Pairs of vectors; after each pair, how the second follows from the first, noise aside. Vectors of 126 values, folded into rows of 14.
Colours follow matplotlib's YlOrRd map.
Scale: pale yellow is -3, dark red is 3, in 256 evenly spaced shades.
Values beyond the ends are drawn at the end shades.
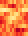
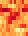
negated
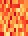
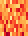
negated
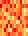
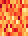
copied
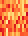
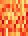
copied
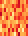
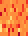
partly zeroed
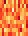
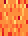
partly zeroed
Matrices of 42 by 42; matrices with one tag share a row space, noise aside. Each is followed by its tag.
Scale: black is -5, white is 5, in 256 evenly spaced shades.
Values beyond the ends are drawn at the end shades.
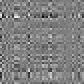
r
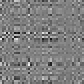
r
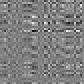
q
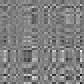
q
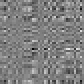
q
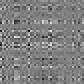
r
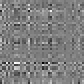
r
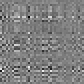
r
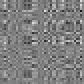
q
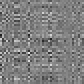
r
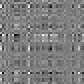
r
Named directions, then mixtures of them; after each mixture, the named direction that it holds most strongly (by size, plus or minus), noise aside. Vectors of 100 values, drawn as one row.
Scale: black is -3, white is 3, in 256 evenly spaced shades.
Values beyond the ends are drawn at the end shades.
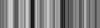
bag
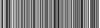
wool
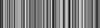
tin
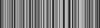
tin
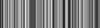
tin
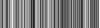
wool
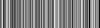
wool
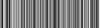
wool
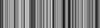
tin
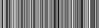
wool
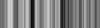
bag
